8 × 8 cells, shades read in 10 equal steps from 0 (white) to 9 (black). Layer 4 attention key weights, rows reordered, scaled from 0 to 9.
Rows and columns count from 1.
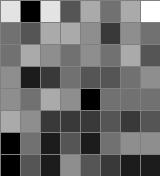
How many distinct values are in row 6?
4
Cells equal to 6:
10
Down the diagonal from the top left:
1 6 4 5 9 6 4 8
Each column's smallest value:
1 3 1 3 3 5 3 0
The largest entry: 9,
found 4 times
